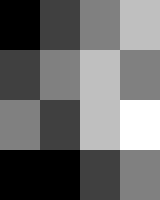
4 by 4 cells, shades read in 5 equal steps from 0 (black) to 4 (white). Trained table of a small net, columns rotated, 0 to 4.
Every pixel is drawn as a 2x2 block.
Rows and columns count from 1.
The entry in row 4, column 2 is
0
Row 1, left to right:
0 1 2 3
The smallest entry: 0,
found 3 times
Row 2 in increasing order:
1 2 2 3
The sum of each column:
3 4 9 11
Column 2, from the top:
1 2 1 0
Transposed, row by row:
0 1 2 0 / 1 2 1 0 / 2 3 3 1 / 3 2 4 2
